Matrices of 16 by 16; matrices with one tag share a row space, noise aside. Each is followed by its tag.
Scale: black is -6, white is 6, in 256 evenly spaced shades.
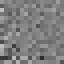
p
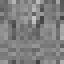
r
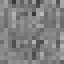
r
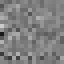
p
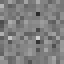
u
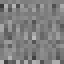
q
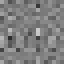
u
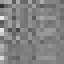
p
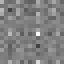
u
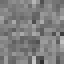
r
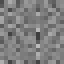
u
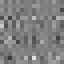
q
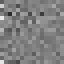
p
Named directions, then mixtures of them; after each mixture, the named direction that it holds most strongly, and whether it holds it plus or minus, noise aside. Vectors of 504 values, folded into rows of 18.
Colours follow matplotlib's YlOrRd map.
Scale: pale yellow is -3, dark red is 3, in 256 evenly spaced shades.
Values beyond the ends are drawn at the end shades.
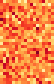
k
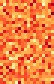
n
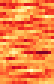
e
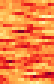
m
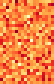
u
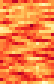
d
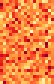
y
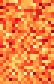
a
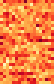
k, minus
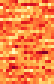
e, plus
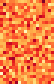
n, minus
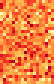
y, plus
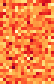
n, minus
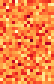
u, minus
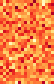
n, plus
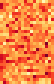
y, plus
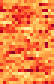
d, minus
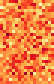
a, minus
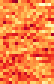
d, plus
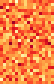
u, minus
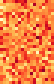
k, minus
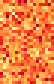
k, minus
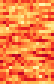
d, plus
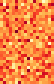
u, plus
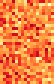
k, plus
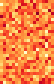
y, minus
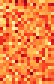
u, plus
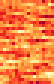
m, minus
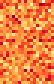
k, minus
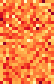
k, plus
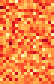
a, plus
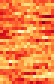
m, minus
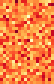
u, plus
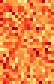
k, plus
